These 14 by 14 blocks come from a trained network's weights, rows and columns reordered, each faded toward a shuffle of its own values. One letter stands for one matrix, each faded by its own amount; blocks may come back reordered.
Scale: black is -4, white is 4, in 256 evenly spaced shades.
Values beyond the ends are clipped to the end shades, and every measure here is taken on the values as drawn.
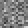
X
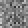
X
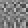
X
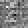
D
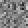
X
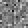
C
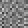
X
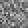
C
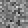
C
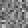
X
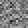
X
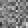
X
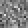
C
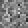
X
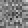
X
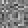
X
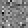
D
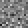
C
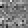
D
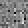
D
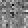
D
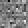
D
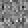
X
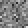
C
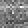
D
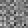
X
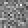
C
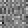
X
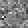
C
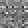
D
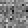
D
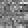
D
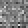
D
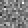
C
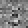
D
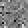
D
